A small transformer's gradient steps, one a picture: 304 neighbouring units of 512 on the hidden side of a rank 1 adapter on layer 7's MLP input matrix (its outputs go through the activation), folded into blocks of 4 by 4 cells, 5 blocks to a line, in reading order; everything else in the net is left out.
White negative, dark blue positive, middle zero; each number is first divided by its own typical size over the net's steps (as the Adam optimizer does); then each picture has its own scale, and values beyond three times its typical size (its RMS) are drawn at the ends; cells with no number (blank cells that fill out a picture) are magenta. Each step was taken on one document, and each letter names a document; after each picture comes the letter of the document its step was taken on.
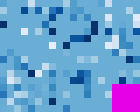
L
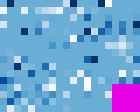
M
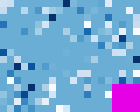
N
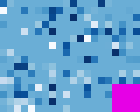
M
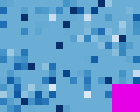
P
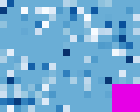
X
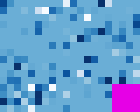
M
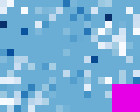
N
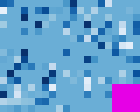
P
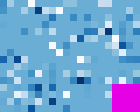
L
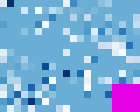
X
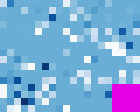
X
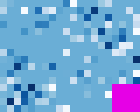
N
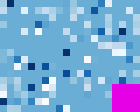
X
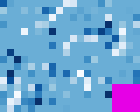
M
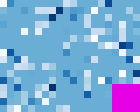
X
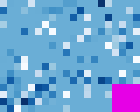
L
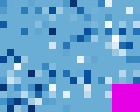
L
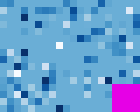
P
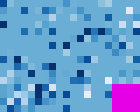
L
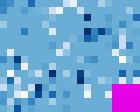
L
